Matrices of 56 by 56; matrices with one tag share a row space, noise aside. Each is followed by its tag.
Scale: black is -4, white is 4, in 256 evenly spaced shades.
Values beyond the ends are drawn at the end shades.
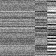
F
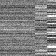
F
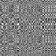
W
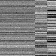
F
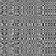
W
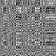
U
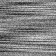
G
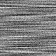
G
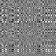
W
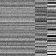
F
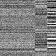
F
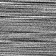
G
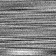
G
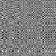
W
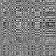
U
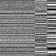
F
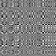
W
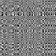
W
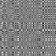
W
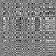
U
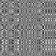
W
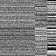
F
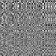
W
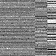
F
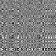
W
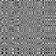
W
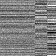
F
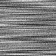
G
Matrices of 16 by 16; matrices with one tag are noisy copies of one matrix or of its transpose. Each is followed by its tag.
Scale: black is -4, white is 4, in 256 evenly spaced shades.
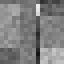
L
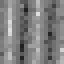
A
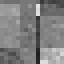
L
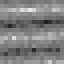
A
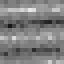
A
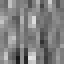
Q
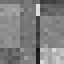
L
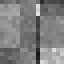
L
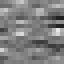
Q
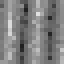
A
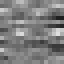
Q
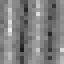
A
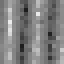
A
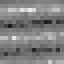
A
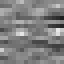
Q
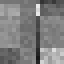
L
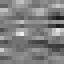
Q
